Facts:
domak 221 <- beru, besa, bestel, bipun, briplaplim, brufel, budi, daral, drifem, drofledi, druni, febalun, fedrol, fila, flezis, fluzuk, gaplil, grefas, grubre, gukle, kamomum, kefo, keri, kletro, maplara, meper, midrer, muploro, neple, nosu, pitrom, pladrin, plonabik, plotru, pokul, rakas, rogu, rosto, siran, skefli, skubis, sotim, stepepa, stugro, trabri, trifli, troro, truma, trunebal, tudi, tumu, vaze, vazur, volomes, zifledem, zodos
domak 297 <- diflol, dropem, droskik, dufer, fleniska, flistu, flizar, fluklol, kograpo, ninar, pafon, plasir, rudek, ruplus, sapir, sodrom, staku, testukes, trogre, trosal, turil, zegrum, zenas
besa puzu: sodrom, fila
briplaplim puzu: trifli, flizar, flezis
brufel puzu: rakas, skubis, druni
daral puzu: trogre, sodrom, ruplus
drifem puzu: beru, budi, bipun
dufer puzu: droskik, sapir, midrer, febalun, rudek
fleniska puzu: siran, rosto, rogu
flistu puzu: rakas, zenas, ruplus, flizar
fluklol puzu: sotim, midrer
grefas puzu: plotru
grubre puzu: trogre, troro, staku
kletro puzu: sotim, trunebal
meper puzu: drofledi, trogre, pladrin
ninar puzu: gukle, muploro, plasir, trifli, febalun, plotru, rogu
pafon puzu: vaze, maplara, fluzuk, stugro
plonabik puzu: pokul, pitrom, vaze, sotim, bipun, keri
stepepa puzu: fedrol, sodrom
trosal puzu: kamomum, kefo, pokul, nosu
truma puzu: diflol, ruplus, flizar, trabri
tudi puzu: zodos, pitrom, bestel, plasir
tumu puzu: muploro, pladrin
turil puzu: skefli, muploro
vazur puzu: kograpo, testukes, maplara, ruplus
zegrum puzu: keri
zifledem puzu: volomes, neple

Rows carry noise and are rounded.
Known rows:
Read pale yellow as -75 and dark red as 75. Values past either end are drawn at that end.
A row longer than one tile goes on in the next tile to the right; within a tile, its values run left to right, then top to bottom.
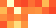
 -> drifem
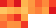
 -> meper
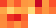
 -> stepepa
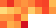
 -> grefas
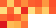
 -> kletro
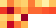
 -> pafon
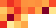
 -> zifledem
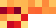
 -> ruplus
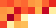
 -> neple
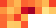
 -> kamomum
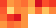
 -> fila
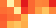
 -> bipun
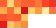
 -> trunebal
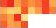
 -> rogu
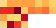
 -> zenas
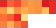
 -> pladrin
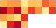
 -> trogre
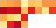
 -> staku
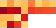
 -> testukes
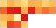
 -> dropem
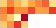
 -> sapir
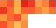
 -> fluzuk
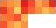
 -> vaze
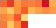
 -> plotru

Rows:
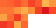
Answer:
vazur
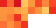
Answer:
grubre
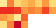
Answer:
plasir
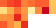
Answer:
briplaplim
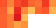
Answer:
trabri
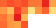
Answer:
flezis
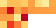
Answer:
zegrum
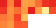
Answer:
troro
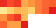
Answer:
tumu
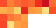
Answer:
midrer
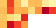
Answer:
fleniska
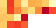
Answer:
ninar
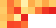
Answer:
turil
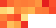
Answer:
skefli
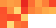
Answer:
pitrom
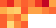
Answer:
febalun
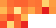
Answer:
tudi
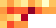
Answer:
trosal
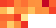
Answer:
muploro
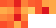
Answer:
truma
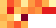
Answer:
dufer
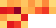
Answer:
diflol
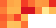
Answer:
pokul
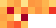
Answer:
fluklol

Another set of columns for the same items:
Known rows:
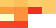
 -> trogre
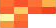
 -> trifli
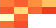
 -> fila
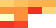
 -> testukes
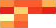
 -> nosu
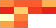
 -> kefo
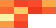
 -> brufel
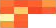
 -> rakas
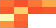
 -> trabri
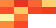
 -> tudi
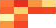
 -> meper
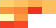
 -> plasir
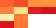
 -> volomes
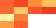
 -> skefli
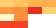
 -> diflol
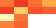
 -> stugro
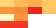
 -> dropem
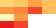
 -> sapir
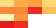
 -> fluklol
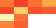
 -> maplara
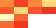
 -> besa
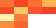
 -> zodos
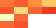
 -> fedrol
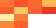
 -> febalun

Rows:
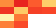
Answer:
plonabik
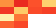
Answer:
kletro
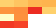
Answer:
ruplus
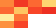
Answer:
grefas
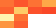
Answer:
flezis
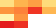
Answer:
dufer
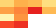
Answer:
turil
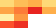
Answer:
fleniska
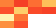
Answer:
gaplil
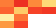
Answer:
tumu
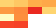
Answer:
zenas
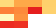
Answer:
pafon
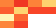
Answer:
daral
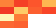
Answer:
trunebal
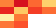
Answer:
drifem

